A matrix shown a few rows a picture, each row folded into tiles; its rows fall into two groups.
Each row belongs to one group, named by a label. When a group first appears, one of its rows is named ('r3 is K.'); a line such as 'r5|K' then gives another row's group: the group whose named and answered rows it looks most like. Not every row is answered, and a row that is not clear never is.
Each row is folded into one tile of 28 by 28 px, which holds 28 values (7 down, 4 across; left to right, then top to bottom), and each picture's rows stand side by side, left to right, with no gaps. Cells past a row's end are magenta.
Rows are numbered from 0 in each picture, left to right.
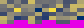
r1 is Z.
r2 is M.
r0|Z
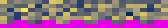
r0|Z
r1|M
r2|Z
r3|M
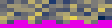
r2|M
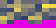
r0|Z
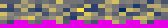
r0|M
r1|M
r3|M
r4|Z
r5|Z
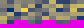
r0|Z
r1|M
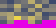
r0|M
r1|Z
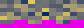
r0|M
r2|Z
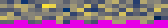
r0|M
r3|M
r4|Z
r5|Z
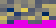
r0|Z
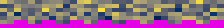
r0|Z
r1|Z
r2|M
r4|M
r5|Z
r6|M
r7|Z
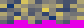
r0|M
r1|Z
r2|M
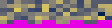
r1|M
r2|Z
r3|M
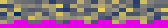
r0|Z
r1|M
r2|M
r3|Z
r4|Z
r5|Z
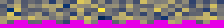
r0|Z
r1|M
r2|M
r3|Z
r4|M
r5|Z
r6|Z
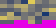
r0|M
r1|Z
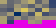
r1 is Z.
